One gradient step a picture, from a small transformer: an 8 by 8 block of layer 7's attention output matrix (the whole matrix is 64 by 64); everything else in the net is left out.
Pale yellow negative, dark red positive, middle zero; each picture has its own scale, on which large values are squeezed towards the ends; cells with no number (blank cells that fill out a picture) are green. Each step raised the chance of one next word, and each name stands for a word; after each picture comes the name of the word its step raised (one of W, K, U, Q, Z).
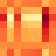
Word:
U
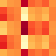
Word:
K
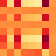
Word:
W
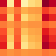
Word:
W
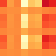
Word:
W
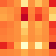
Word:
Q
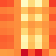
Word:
W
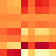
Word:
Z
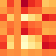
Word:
K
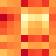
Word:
U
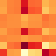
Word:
Z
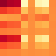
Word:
W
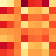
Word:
Q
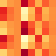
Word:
K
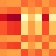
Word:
U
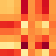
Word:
Z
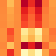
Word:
Z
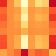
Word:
W
